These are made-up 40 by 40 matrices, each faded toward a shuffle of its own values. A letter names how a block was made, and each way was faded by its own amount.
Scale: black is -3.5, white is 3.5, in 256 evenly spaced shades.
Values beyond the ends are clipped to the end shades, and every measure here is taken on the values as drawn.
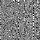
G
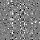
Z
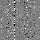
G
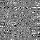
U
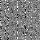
G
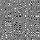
Z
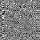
U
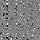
Z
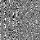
G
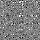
U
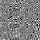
Z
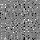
Z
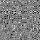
U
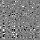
Z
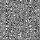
G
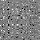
Z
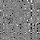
Z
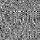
U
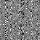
G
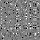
Z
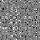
Z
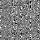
G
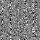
G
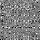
U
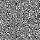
G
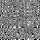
U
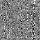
G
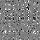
Z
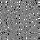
Z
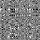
U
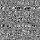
U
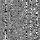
G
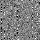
G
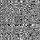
U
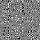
Z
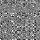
U
